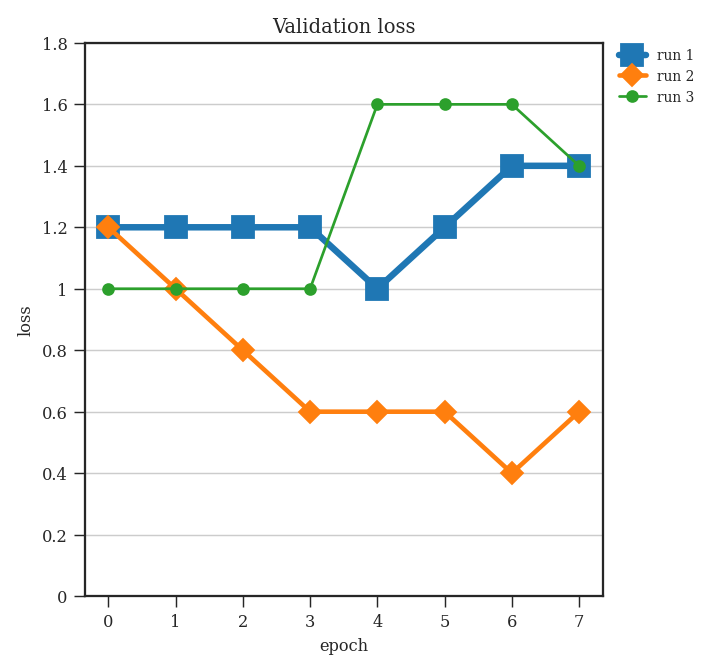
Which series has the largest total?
run 3
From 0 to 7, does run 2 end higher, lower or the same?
lower
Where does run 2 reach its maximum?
0
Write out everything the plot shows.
Title: Validation loss
x-axis: epoch, ticks 0 1 2 3 4 5 6 7
y-axis: loss, ticks 0 0.2 0.4 0.6 0.8 1 1.2 1.4 1.6 1.8
Legend: run 1, run 2, run 3
Values:
run 1: 1.2 1.2 1.2 1.2 1 1.2 1.4 1.4
run 2: 1.2 1 0.8 0.6 0.6 0.6 0.4 0.6
run 3: 1 1 1 1 1.6 1.6 1.6 1.4
